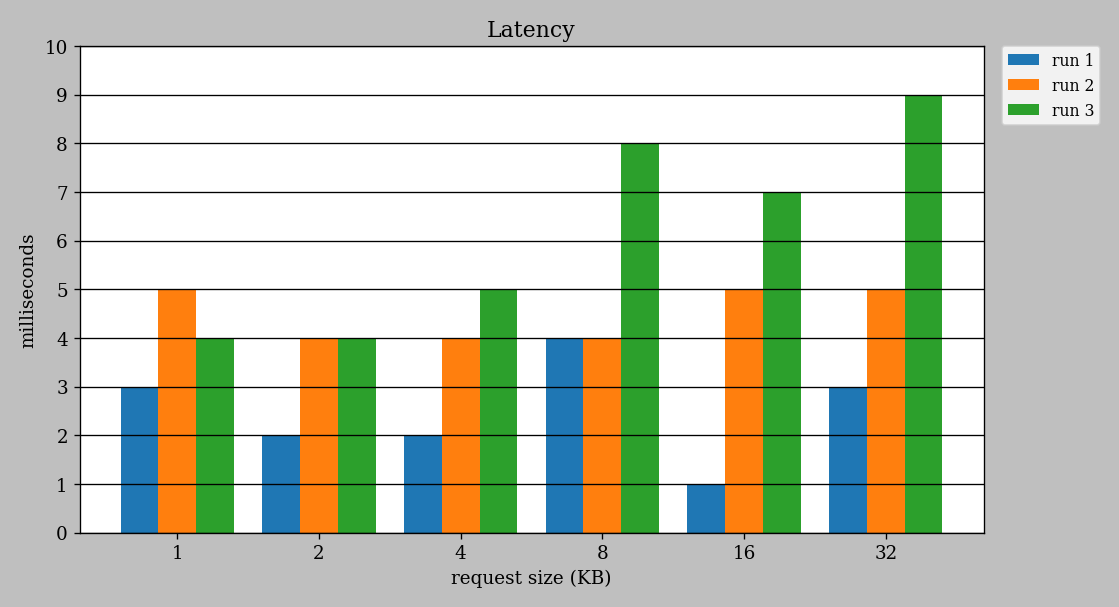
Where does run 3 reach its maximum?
32
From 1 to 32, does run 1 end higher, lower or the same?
the same
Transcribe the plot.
Title: Latency
x-axis: request size (KB), ticks 1 2 4 8 16 32
y-axis: milliseconds, ticks 0 1 2 3 4 5 6 7 8 9 10
Legend: run 1, run 2, run 3
Values:
run 1: 3 2 2 4 1 3
run 2: 5 4 4 4 5 5
run 3: 4 4 5 8 7 9
